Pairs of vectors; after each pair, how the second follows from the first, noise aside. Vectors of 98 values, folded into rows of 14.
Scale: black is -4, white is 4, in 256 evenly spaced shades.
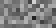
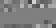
partly zeroed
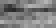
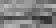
reversed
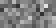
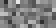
shuffled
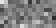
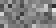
shuffled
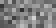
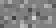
partly zeroed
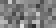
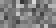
reversed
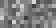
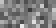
reversed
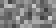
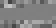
partly zeroed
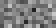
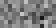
shuffled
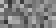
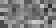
shuffled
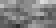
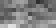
reversed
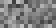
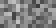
shuffled
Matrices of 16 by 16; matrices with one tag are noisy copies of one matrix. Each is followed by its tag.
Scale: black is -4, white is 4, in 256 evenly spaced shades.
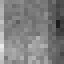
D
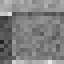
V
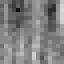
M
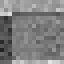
V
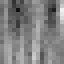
M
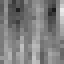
M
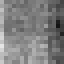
D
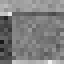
V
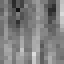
M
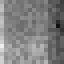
D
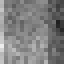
D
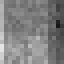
D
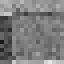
V
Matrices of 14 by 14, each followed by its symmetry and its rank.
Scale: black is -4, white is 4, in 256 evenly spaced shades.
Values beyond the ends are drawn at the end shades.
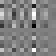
neither, rank one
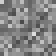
symmetric, full rank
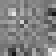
symmetric, rank three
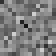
symmetric, full rank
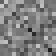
symmetric, full rank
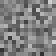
antisymmetric, full rank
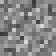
symmetric, full rank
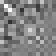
symmetric, rank three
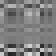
neither, rank one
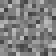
antisymmetric, full rank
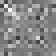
symmetric, rank three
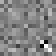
symmetric, rank three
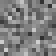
antisymmetric, full rank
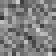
antisymmetric, full rank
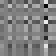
neither, rank one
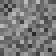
symmetric, full rank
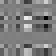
neither, rank one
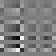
neither, rank one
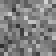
antisymmetric, full rank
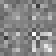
symmetric, rank three
